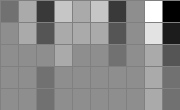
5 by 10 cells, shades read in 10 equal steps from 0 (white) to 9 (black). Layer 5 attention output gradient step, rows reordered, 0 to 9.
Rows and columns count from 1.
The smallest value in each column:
4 3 4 2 3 2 4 4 0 5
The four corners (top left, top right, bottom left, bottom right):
5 9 4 5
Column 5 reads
3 3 4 4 4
